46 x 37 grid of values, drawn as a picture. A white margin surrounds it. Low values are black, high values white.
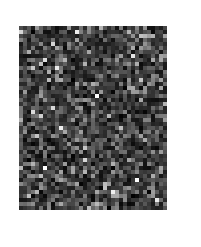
Histogram: skewed, a long tail of high values. Seam: none. Average level on the scale: 30%. Grain: fine. Stripes: none. Mirror symmetry: none. Odd rows or columns: none. Slope: none.
